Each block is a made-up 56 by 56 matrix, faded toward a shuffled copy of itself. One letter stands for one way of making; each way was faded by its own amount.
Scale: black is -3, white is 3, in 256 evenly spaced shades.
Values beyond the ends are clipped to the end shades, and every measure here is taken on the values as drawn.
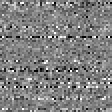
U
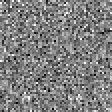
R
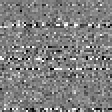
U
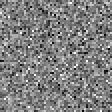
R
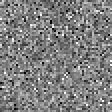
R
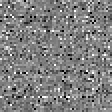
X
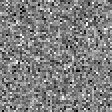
R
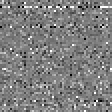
X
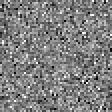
R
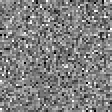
R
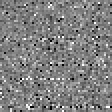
X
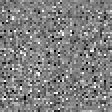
X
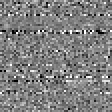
U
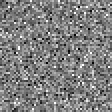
R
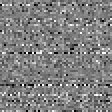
U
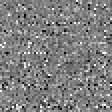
X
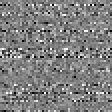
U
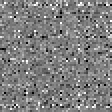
X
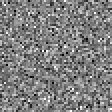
R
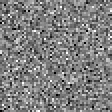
R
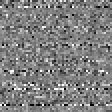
U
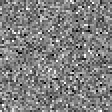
R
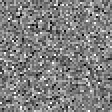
R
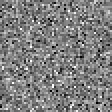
R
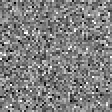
R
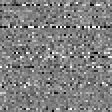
U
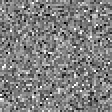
R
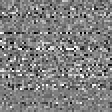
U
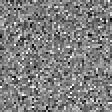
R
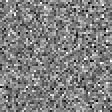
R
